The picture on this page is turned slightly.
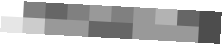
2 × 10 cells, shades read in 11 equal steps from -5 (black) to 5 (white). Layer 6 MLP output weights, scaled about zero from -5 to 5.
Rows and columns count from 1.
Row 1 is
5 0 -1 0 1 0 1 2 -1 -2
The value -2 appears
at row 1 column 10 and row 2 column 10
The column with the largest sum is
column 1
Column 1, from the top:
5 4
